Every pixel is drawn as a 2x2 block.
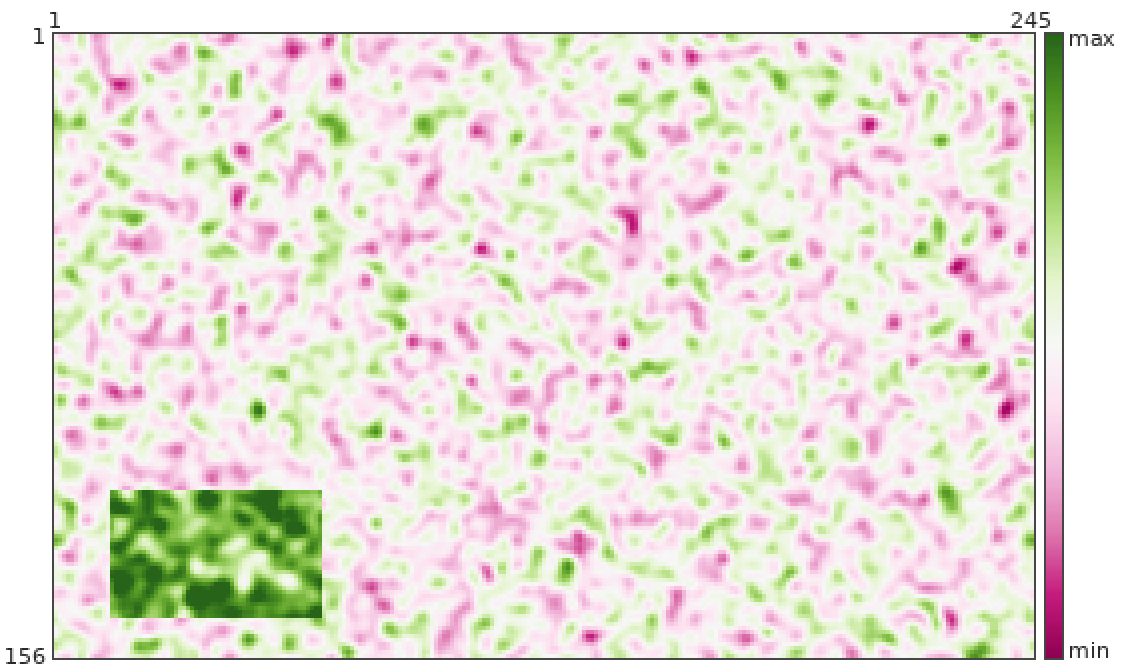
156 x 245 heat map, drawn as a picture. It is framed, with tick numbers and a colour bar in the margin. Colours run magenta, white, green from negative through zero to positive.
The ninth with the highest average is the bottom left. An odd patch, higher than its surroundings, sits in the bottom left. There are no regular stripes. The texture is blotchy.
